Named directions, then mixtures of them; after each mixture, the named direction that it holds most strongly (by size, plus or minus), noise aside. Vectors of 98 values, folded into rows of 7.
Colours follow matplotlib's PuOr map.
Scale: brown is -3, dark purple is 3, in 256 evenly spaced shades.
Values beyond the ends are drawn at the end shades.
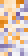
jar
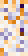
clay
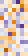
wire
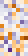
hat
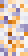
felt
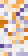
jar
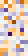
clay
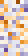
wire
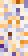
felt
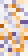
hat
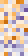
jar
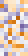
felt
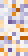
hat
